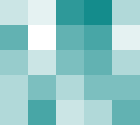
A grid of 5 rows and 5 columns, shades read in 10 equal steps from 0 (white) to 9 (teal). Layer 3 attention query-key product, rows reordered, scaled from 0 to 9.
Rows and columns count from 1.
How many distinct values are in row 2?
4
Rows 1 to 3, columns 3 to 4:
8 9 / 6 7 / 5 6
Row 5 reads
3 7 2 3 6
